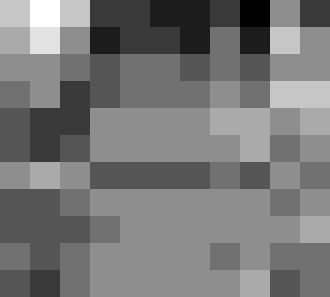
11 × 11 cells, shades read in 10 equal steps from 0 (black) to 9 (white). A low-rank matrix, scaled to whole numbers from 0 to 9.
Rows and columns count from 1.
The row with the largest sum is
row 5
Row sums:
38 42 45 49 50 48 44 49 49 48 47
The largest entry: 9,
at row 1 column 2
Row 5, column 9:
6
